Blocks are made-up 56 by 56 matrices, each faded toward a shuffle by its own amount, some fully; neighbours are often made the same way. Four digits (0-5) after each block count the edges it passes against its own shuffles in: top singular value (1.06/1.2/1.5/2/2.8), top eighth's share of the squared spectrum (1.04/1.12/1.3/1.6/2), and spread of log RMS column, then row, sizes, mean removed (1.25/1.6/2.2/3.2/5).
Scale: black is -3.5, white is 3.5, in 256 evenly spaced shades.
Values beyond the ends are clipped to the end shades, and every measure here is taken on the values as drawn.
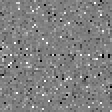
2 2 0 0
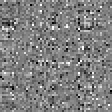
3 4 2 2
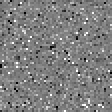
0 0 0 0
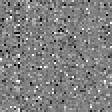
3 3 1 0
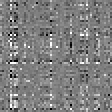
4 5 3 3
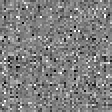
3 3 2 2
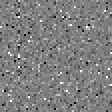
2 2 0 0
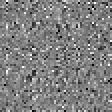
3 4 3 2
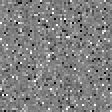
1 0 0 0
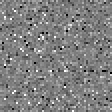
2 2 0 0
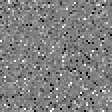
0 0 0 0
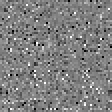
2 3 1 1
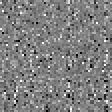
3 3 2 1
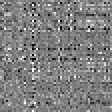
4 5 3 3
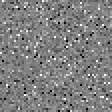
1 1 0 0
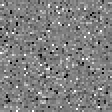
1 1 0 0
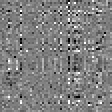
4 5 3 2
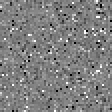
1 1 1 0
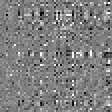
4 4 3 2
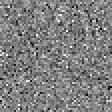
0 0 0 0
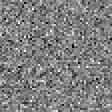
2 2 0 0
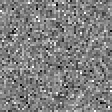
0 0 0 0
